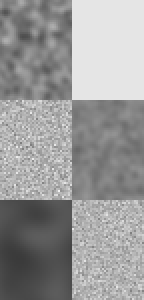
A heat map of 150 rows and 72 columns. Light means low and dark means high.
It is made of 3 by 2 panels. Panel 1,1: middling, blotchy. Panel 1,2: very low, flat. Panel 2,1: low, fine-grained. Panel 2,2: middling, blotchy, faint in contrast. Panel 3,1: high, smooth, faint in contrast. Panel 3,2: low, fine-grained.
